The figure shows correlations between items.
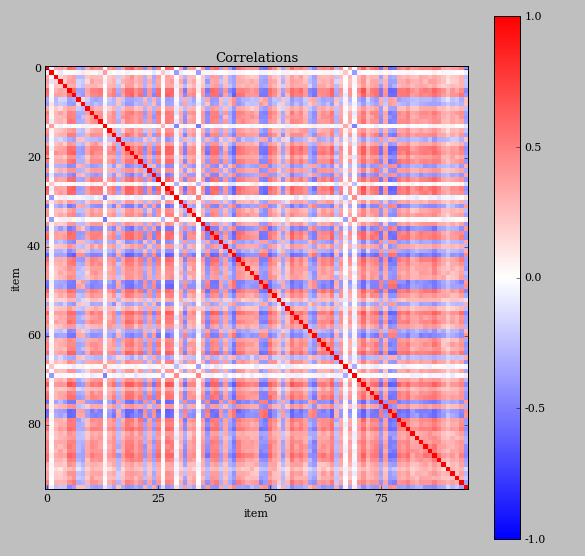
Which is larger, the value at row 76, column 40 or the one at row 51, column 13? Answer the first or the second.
the first
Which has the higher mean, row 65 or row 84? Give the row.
84
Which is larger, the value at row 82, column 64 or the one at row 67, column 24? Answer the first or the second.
the first
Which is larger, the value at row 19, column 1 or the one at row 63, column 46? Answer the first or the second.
the second
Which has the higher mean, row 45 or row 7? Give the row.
45
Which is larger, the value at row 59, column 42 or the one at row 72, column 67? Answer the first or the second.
the first
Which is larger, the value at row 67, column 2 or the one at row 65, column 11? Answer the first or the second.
the first
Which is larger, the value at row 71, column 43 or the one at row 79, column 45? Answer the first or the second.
the first
